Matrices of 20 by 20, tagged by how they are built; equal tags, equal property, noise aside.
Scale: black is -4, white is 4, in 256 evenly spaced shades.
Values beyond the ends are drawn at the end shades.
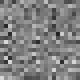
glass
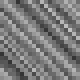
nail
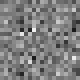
glass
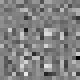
glass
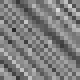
nail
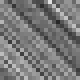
nail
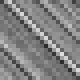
nail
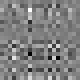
glass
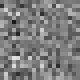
glass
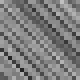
nail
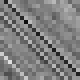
nail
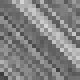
nail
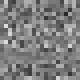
glass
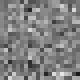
glass
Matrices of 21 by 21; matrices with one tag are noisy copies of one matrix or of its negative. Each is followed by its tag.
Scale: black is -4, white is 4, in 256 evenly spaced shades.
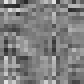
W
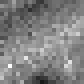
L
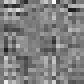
W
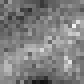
L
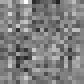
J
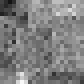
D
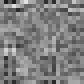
W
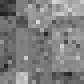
D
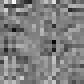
W
